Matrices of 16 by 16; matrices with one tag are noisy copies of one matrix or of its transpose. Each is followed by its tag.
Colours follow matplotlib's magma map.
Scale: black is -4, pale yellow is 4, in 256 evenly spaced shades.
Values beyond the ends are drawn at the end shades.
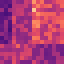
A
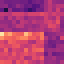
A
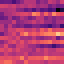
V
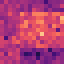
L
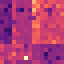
A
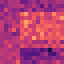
L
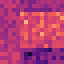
L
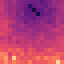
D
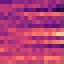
V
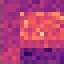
L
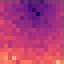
D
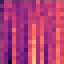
V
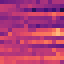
V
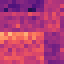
A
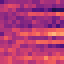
V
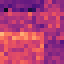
A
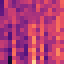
V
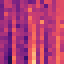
V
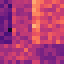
A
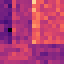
A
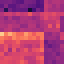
A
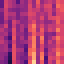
V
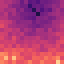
D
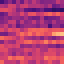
V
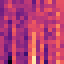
V
